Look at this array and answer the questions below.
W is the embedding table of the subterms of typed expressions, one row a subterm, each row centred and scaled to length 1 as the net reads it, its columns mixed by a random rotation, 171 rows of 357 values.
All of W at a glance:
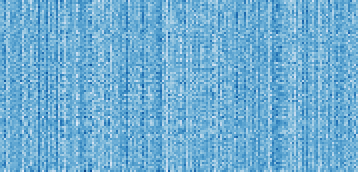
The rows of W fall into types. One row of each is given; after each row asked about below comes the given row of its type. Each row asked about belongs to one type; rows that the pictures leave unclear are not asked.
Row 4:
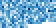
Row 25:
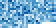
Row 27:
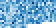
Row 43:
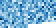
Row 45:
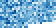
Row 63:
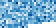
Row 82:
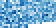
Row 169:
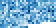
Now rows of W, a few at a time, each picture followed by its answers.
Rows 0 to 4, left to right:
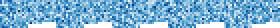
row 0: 4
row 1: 4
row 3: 4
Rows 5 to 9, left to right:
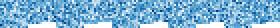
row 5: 169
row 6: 25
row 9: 63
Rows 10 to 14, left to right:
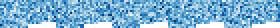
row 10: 169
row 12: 43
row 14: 25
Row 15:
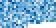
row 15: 25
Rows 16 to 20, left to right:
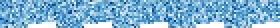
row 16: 43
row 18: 63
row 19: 4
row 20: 25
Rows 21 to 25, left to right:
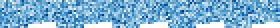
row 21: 82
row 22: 82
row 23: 43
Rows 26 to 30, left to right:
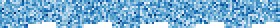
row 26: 82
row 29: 25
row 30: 25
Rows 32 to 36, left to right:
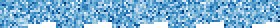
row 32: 169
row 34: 43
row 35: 45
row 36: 169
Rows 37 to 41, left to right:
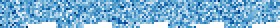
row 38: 4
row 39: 45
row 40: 169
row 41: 45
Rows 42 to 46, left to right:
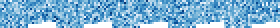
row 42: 82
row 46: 27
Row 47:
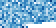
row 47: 63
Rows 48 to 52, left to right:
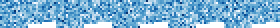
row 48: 45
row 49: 25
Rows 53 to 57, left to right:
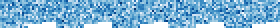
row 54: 43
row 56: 25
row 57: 82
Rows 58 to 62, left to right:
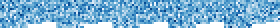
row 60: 27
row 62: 43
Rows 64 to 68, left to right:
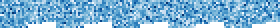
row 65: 45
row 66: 63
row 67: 25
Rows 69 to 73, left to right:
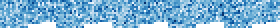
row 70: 45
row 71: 27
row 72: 43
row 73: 45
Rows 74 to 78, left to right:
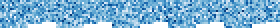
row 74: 4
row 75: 25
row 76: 169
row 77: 4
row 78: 82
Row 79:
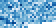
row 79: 45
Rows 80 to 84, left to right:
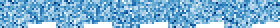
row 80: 63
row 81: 63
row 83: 43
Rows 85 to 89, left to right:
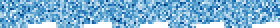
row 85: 4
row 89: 43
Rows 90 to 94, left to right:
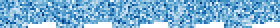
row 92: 25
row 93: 27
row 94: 169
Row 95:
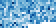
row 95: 169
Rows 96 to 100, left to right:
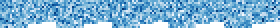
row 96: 43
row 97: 25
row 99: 4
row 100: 43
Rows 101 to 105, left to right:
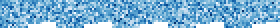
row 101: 169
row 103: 25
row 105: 4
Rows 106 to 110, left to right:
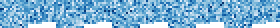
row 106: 82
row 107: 169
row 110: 82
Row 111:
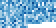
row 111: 27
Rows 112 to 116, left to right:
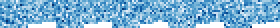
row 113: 4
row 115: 82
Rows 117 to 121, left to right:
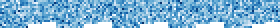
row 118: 43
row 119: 4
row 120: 4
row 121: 169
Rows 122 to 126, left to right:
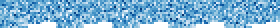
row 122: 169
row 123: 4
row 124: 4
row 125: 25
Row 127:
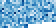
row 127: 82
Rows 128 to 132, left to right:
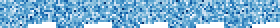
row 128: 82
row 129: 4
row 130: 4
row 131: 63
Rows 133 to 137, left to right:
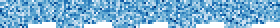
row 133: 63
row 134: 25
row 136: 25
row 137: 25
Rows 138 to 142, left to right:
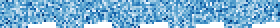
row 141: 27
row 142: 43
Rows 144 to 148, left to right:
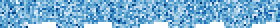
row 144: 169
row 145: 63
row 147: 27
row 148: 82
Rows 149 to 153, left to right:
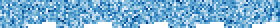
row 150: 25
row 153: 43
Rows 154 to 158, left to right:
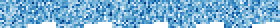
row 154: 27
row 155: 43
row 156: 27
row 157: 4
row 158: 169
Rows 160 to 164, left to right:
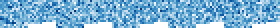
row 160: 45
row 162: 4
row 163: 43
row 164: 45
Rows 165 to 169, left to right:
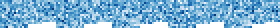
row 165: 43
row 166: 25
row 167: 169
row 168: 82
